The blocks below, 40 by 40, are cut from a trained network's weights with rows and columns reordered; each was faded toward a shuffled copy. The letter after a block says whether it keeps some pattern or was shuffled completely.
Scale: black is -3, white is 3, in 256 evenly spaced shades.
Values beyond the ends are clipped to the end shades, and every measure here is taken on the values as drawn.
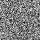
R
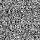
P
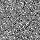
R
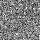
R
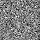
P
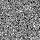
R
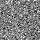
R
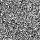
R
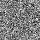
R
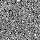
R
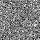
R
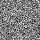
R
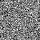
R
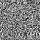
P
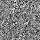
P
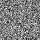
R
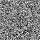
R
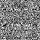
P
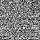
P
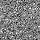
R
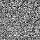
P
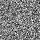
R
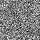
R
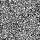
R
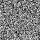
R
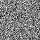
R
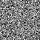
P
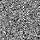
P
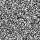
R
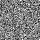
R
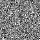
P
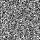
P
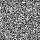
R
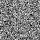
R
